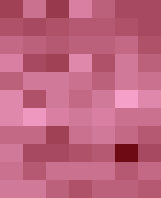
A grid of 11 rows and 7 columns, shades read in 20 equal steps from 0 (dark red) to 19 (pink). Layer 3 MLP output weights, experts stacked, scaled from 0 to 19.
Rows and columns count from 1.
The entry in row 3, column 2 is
11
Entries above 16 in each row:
0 0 0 0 0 1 1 0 0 0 0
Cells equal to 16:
4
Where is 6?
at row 1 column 3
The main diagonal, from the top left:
7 8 10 16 11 19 13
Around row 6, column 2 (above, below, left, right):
14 18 16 14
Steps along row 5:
up same down down up down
